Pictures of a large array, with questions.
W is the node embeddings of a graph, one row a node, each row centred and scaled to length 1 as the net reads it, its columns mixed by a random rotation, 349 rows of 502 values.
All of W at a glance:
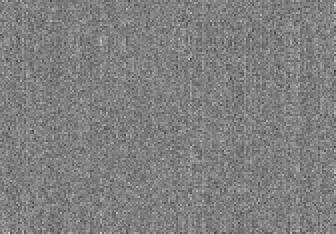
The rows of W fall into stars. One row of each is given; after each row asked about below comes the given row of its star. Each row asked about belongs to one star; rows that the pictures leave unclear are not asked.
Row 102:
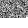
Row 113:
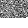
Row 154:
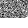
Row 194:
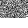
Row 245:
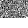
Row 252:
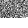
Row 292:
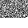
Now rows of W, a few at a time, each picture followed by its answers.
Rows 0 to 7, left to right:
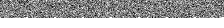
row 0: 194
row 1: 113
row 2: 113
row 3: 245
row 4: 154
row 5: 102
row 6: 113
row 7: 252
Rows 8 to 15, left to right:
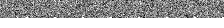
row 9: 292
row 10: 194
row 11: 252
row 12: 113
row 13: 245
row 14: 245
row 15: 113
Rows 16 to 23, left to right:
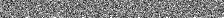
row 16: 245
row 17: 252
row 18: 194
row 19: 194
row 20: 154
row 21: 245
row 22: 252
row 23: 102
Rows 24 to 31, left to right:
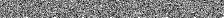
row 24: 252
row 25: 245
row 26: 154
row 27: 252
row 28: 245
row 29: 252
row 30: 245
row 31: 245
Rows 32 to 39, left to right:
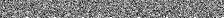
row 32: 245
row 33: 252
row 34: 102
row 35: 292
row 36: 102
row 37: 102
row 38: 102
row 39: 102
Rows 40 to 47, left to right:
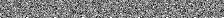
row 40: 292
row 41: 113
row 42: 194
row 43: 102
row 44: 292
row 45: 194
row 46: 194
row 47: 252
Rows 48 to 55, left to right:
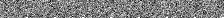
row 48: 245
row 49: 154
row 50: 154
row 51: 154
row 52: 102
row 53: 245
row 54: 252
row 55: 252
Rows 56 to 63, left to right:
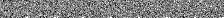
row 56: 245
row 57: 102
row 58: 102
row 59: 252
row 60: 113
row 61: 252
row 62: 102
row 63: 252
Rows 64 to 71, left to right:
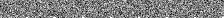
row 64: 252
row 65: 102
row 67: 154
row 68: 252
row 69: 194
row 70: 154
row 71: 245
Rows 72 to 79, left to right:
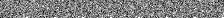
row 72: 252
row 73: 102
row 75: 194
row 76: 102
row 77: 102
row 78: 245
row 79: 154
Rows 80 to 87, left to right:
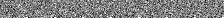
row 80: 194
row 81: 292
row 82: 113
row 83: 252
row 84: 154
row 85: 194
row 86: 194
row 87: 102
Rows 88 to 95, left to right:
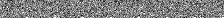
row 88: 245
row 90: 245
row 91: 292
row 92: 245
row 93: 102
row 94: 102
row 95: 154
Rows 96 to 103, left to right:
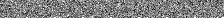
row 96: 292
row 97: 252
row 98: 102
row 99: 102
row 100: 102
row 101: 194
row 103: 292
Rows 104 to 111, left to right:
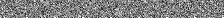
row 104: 194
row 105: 102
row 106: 102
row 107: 113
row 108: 113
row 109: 154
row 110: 154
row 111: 194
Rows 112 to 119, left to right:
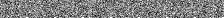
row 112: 102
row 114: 252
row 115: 154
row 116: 292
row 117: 252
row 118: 245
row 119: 252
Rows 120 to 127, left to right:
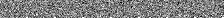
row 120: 154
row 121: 113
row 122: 113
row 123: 102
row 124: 245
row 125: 292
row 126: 102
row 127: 113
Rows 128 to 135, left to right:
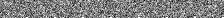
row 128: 292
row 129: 113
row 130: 194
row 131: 252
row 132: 154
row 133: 292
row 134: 245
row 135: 102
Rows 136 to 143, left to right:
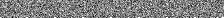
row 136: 102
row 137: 113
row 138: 113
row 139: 245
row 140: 154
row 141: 292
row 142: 113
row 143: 154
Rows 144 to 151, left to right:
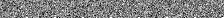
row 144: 245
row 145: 102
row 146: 113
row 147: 113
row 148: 292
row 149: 245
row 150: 102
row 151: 292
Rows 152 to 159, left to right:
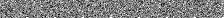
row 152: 292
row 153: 113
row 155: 154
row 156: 102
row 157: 102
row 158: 252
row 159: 292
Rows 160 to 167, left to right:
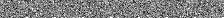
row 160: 245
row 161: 194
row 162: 292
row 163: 245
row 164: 194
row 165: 252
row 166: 245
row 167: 292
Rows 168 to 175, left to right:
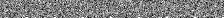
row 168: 194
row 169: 194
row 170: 252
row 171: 245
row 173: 245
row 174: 102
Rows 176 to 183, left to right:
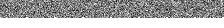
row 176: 194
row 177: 113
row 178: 102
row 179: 292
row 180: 292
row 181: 113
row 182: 113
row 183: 102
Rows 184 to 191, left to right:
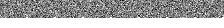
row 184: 154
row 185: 245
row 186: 102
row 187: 102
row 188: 245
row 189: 113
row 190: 292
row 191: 194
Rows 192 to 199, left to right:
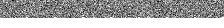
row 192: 113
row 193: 113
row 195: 292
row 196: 194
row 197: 102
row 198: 194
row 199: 245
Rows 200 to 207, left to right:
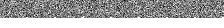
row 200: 292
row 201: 113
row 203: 245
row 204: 245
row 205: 113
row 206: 113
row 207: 245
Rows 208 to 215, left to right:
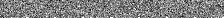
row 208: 154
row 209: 113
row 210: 245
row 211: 292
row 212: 194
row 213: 245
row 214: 194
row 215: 113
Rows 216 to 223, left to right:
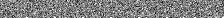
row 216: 252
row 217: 245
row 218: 292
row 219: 292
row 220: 113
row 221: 194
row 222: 113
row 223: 113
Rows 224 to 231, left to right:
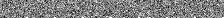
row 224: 245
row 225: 194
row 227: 102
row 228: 154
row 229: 292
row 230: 252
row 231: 292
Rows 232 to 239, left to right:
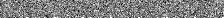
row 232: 113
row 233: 154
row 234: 102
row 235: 154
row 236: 113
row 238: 102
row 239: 245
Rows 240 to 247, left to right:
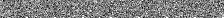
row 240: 245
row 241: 113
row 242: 194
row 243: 113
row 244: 252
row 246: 102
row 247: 154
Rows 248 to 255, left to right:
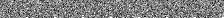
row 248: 292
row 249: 113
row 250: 194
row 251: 245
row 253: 194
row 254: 252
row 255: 154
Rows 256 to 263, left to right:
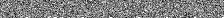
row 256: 102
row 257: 102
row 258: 194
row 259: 245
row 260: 113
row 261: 154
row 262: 245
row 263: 113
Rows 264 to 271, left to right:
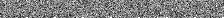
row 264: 154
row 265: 245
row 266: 154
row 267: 102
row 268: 113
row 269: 252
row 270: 252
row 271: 154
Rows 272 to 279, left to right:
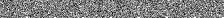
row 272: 245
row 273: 252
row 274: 292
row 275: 102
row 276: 245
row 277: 245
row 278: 252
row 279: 292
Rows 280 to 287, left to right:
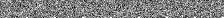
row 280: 113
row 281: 252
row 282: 245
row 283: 102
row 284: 245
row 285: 245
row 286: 245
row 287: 245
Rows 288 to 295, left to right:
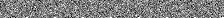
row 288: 252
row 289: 245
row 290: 102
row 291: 252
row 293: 252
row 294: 113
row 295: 252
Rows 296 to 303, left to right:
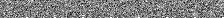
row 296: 113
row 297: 113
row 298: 154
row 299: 154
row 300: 252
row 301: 102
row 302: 154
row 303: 292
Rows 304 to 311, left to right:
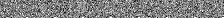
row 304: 292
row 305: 292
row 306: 245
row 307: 245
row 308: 154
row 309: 292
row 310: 102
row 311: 194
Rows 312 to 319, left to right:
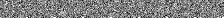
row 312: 194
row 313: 252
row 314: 245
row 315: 252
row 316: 102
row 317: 245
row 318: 113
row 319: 113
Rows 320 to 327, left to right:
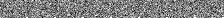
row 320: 113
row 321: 113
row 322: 102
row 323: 102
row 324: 113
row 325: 292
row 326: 102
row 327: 194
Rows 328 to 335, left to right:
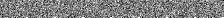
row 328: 154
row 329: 252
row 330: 102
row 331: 113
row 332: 102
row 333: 102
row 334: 154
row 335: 252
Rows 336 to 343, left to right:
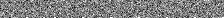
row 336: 194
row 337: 113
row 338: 113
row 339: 194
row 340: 102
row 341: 292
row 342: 154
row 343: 252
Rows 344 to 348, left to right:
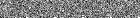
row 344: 113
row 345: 102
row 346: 194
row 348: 252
